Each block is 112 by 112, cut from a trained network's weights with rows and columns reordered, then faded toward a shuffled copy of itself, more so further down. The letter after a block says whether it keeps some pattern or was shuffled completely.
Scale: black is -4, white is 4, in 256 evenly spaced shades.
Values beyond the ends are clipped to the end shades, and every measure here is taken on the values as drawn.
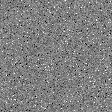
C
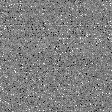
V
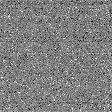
V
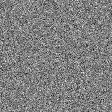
V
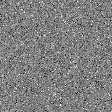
V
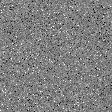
C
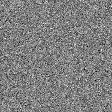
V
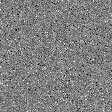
C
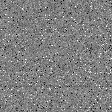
V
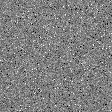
C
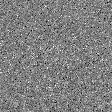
C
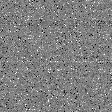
V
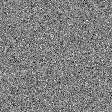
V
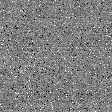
V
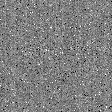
V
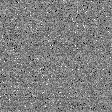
V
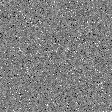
C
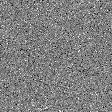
C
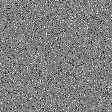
C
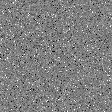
C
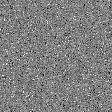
C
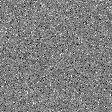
V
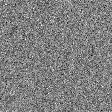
V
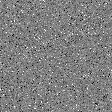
C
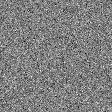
V
